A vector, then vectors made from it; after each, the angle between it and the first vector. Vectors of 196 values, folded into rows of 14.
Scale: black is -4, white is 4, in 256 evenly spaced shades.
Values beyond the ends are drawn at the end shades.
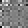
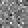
partly aligned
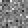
partly opposed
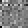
nearly parallel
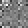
nearly parallel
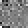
nearly opposite
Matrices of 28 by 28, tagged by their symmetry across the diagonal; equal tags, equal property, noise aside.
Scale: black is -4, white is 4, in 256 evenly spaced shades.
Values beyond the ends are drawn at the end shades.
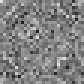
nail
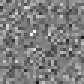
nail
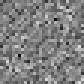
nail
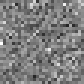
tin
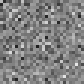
nail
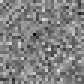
nail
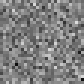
tin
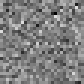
tin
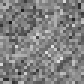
nail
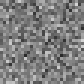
tin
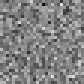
tin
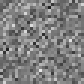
nail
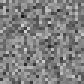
tin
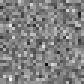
tin
